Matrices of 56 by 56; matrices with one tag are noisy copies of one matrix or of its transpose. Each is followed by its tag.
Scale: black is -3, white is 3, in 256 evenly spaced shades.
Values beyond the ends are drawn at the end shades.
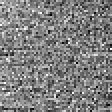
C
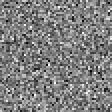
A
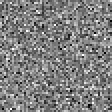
A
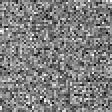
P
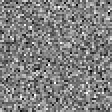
A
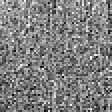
C
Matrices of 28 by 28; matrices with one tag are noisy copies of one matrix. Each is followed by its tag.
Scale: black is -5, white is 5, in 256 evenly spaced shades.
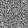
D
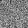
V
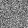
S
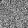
V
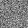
S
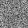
D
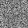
D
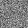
S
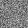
S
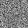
D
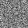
D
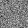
S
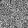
V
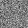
S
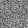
S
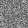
D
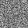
D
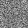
D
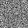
D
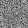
D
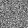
S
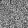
V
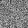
V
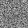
D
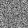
D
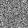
D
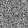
D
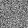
S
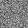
S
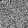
V
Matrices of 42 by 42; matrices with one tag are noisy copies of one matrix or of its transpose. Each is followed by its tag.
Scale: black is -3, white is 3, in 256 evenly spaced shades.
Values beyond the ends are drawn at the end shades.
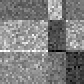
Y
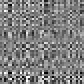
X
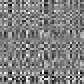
X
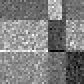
Y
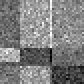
Y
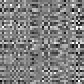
X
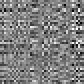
X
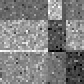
Y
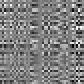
X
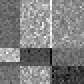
Y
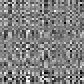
X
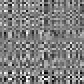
X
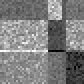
Y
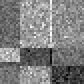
Y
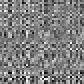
X
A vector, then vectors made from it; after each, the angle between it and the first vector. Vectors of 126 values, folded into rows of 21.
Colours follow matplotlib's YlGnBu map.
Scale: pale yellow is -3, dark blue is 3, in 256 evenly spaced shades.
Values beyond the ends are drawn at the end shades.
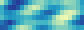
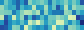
partly aligned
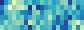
partly opposed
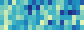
partly opposed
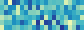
orthogonal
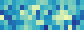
partly aligned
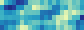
nearly parallel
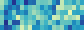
partly aligned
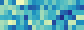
partly opposed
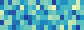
orthogonal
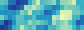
nearly parallel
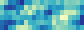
nearly parallel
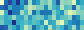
partly aligned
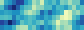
nearly parallel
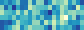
partly aligned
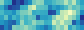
nearly parallel
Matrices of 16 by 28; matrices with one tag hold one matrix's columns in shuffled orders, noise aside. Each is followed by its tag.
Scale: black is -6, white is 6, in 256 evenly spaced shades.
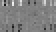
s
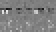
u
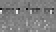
u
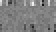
s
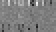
s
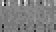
s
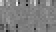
s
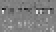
u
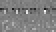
u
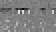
u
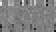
s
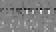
u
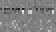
u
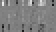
s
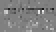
u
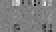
s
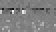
u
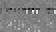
u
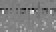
u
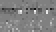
u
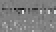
u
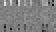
s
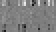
s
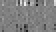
s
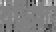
s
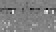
u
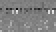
u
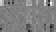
s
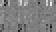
s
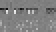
u
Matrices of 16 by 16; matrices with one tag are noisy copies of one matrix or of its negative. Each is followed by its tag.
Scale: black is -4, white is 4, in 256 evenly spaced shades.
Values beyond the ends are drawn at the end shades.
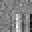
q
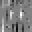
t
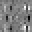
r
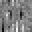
t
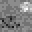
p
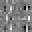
r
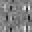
r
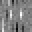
t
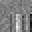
q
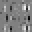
r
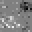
p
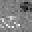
p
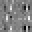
r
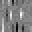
t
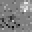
p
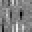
t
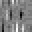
t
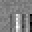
q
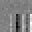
q
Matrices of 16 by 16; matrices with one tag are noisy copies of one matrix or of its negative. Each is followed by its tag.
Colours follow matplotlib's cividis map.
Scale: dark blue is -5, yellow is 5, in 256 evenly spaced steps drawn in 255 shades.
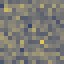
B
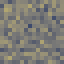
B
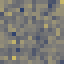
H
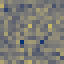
B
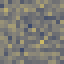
B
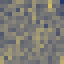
H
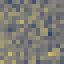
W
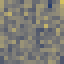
H
